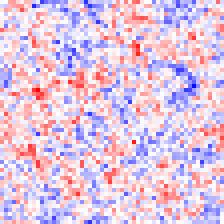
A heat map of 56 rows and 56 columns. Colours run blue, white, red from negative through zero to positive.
The histogram is bell-shaped. The halves do not mirror each other. There is no seam. No regular stripes run through it. No row or column stands out.
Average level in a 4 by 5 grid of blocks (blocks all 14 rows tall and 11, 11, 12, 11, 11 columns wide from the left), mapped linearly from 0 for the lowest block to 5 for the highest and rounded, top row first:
30332 / 44321 / 53212 / 22242
